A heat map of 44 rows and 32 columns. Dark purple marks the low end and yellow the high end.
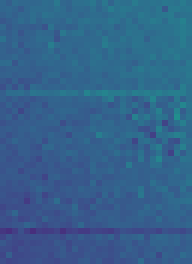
Odd lines: rows 16 and 39. Slope: up to the top right. Roughest part: middle right. Odd patch: rougher, in the middle right.
